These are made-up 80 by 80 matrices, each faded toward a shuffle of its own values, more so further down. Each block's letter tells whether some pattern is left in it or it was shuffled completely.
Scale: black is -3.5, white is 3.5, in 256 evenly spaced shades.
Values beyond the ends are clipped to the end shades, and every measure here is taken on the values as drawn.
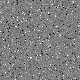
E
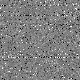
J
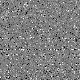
J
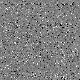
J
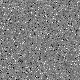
E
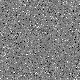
E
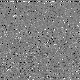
J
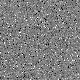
E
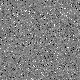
E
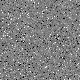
E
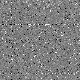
J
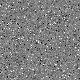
E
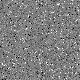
E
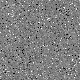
E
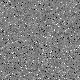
E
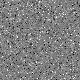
E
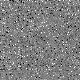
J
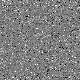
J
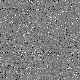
J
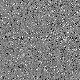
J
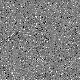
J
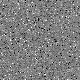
E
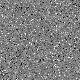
E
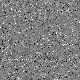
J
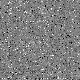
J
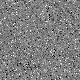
E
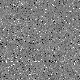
J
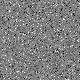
E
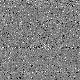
J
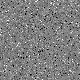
E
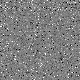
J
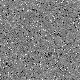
E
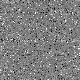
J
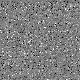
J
